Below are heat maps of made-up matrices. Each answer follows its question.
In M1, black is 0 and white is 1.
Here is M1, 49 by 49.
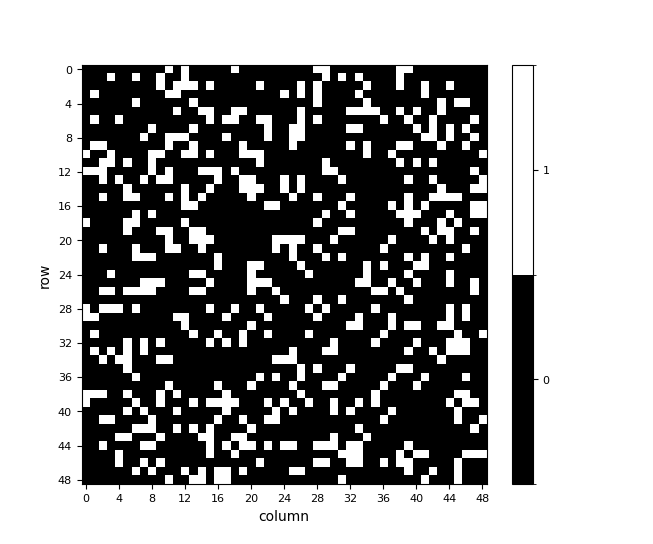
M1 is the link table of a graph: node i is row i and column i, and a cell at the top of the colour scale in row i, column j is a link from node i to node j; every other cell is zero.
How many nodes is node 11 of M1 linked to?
9
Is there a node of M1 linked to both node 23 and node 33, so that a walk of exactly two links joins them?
no
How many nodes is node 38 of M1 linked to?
11
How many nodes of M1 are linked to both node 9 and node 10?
3
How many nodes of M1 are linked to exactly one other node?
0
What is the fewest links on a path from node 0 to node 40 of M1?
3
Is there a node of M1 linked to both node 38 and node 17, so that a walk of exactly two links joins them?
no
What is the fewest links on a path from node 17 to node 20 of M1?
2
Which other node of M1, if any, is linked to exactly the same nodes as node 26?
none
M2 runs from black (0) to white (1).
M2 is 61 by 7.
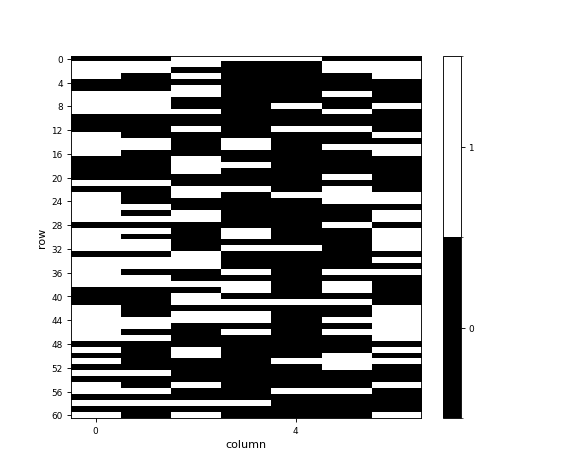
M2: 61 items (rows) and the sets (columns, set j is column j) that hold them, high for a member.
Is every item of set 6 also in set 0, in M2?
yes
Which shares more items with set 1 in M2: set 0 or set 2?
set 0
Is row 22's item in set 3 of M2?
yes
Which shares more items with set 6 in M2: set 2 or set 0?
set 0
